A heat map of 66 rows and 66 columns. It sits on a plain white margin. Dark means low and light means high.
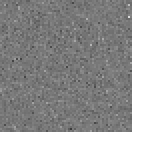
On average the colour sits 50% of the way up the scale. The texture is fine-grained noise. Neither half mirrors the other. No row or column stands out. The distribution is heavy-tailed on both sides. No regular stripes run through it. No overall slope runs across the table. No seam splits the table.
